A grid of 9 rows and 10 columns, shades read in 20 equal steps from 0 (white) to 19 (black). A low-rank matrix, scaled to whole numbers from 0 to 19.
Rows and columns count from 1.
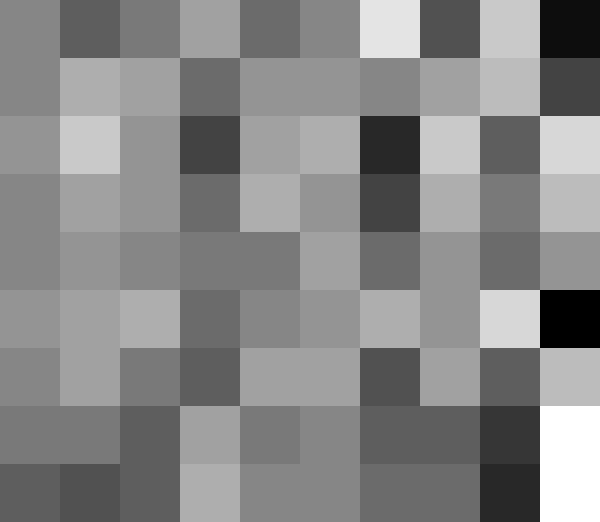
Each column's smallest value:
8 4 6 6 6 6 2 4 3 0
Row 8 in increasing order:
0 7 9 10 10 10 12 12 12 15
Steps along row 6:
down down up down down down up down up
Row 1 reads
9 12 10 7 11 9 2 13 4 18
